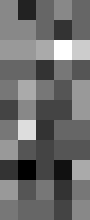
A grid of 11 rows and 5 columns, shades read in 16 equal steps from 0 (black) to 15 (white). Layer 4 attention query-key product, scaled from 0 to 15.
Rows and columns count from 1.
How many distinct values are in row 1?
3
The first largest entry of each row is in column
1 1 4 4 2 5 2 1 5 1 5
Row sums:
30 31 55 27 38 29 35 28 18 31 31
